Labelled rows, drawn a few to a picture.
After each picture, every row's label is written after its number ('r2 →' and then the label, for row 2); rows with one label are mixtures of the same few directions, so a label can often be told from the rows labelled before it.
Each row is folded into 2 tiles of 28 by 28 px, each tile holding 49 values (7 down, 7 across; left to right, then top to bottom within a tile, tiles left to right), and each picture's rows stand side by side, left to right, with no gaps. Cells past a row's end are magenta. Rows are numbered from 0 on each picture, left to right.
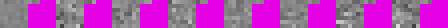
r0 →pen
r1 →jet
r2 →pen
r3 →pen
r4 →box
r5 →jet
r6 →jet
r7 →jet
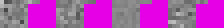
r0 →pen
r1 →pen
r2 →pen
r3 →jet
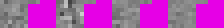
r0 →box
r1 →box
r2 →jet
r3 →jet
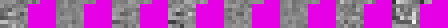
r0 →jet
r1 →box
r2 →jet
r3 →jet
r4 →pen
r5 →box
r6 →box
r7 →pen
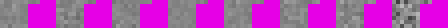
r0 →box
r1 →pen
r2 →jet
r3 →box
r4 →box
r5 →pen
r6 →box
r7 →box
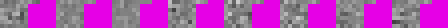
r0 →pen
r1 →box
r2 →box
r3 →pen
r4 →box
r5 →box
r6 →jet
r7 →jet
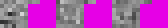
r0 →jet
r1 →pen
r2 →pen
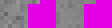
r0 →box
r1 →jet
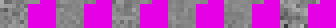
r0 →pen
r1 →pen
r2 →box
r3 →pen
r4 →jet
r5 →jet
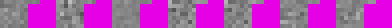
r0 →pen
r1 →box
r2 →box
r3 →pen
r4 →pen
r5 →jet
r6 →pen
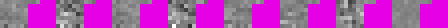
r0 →jet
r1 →jet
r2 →jet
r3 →jet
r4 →jet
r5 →jet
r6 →box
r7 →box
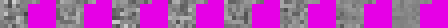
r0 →box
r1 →pen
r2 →jet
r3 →box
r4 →pen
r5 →pen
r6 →jet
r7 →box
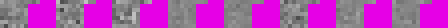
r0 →jet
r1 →pen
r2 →pen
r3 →box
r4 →jet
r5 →box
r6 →pen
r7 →pen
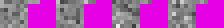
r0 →pen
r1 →pen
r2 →jet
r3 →box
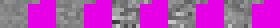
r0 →box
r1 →pen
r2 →jet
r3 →jet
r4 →jet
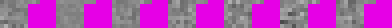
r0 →jet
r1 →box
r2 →pen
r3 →box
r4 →box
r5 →jet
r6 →box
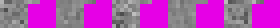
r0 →pen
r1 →pen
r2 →jet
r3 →box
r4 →pen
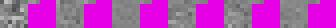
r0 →box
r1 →pen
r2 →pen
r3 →jet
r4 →jet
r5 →jet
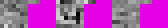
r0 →jet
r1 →pen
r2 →jet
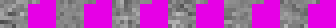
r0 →jet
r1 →box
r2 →box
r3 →jet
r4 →jet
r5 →jet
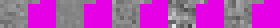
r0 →jet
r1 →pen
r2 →pen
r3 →jet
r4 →box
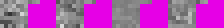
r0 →jet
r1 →jet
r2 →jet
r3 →pen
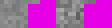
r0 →box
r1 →pen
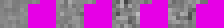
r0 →box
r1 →box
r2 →box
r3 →pen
